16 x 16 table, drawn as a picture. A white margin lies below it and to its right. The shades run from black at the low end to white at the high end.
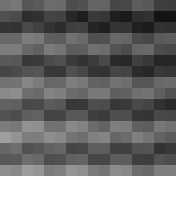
The bottom left is the ninth with the highest average. Horizontal stripes repeat 4 times down the table. Values rise toward the bottom left.
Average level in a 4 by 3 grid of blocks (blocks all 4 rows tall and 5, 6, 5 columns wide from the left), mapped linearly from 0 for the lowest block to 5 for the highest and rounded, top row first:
210 | 321 | 432 | 543
